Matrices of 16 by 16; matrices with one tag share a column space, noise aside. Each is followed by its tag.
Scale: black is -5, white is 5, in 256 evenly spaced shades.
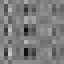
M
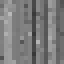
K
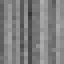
K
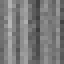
K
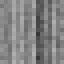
K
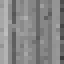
K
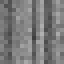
K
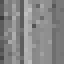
K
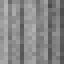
K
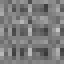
M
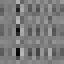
M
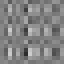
M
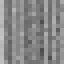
K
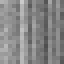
K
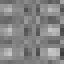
M
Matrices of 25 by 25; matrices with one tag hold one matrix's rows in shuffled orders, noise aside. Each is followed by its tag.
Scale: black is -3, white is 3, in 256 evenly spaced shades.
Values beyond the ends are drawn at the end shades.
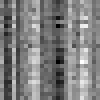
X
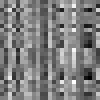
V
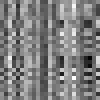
V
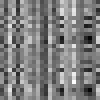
V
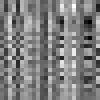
V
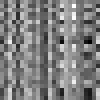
V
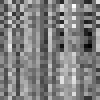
V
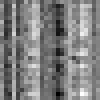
X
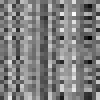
V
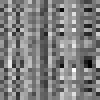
V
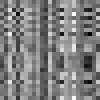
V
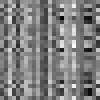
V
